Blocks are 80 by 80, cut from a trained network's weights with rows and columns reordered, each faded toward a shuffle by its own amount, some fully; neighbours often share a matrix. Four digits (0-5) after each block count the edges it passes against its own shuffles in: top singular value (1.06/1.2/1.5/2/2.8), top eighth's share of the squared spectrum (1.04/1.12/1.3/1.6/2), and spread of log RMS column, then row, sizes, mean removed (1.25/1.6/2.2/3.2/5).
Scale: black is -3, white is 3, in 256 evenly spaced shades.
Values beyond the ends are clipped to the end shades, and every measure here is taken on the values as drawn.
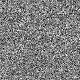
2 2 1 0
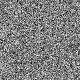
0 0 0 0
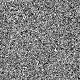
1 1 0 0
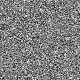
0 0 0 0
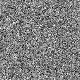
0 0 0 0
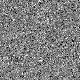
2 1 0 1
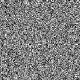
3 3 2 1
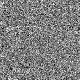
2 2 0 1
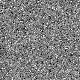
0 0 0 0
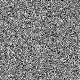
2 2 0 1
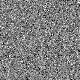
0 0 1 0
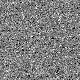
1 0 0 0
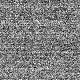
3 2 0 0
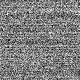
3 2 0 0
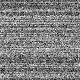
4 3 1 2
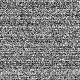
4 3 0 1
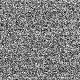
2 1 0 0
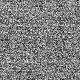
2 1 0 0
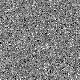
1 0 0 0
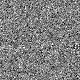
2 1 0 0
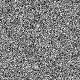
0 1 0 0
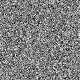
3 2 0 0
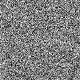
2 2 0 1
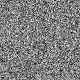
1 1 0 0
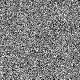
1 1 0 1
